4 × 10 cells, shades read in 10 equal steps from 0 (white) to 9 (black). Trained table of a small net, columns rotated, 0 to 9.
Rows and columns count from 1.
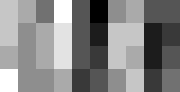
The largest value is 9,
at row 1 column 6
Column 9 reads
6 8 8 7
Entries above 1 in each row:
9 9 9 9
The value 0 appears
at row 1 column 4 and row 4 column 1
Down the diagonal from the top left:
2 4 3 3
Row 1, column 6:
9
